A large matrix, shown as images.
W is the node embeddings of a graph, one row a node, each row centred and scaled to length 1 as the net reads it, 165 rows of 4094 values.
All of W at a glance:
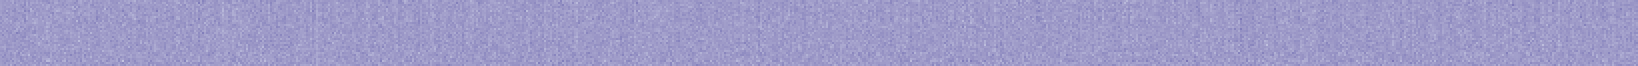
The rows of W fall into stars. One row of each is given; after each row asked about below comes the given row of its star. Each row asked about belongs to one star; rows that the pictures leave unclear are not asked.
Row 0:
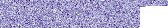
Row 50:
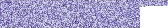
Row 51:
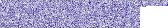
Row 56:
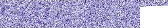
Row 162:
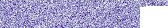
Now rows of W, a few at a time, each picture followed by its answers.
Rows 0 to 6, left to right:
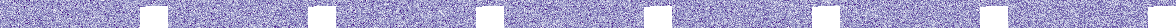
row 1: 162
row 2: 0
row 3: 50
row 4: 50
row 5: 162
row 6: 50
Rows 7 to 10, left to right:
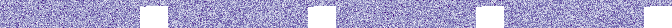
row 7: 51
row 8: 0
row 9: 50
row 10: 162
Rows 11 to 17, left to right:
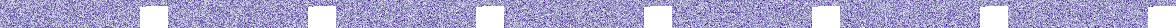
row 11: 51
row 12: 50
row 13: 56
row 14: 56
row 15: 51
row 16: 162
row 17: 162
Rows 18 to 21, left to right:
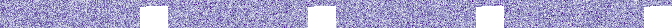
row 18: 56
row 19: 0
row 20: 50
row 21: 56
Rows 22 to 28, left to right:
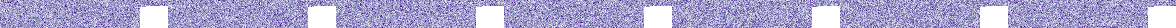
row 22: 50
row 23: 162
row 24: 51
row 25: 50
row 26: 0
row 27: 50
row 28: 50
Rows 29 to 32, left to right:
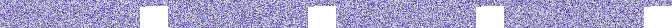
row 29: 51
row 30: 51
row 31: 162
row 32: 0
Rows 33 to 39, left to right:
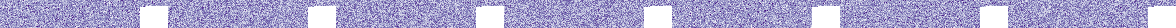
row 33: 162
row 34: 56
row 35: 162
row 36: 56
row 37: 0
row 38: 162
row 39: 50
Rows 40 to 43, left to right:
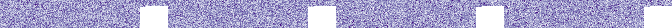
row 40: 0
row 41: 51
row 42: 50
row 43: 51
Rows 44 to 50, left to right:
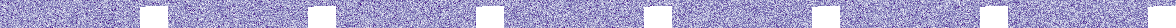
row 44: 50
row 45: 50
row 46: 51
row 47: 51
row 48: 50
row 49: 162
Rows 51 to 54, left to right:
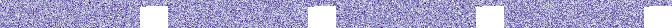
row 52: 0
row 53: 51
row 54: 162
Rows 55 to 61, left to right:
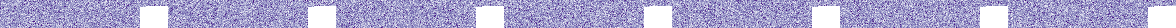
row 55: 51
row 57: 51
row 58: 162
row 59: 51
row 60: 0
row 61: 56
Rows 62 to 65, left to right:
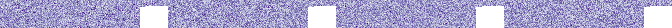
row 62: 162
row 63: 56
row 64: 51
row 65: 162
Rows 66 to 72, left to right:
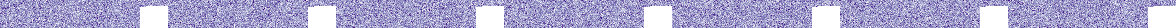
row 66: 56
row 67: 56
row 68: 51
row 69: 56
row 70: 51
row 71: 50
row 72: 50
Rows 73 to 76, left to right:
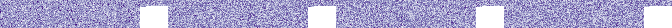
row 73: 0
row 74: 162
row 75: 56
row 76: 162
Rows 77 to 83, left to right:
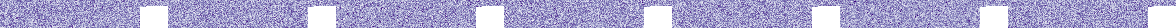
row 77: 51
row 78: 0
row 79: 162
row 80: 0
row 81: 50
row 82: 0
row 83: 162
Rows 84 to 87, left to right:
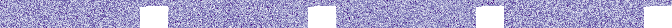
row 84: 51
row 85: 56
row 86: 162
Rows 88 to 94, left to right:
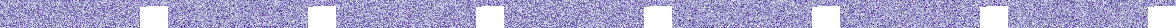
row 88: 51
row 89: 50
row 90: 162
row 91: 162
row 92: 50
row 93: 51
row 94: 56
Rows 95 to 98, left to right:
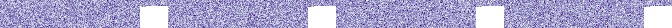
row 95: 51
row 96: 56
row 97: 0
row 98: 56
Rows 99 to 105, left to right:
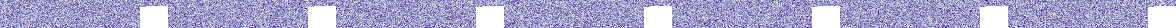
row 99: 50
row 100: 162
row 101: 51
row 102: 50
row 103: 162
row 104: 50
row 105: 51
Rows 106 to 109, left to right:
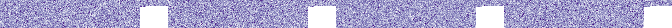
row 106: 162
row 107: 51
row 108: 0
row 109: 0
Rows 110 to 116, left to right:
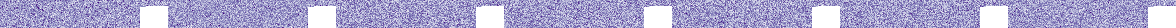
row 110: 51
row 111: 51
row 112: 162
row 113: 162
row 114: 162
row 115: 162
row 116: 162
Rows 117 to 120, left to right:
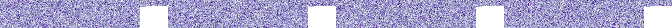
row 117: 0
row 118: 162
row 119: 56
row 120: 51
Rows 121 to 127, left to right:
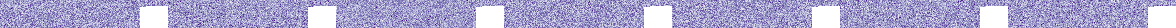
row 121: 162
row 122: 162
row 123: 56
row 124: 56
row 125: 51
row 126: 162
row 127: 51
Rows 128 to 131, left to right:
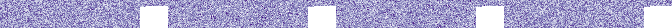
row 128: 162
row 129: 56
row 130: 50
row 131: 0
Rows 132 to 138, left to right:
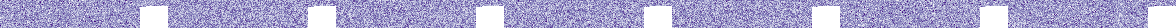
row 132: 56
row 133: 0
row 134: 0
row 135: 0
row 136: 51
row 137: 0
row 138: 56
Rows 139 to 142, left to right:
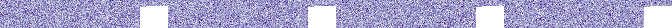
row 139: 51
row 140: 56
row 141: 50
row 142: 0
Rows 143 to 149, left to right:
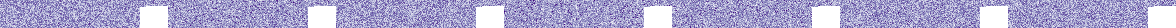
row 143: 0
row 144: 162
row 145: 56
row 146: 0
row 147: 51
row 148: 56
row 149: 162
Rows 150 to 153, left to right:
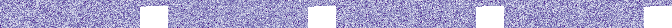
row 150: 56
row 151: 56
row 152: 56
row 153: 56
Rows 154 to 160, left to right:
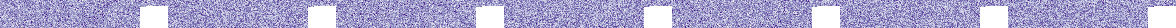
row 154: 56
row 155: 0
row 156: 0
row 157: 162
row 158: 50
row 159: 162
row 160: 50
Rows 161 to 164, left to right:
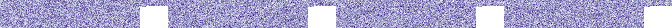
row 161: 50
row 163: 51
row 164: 51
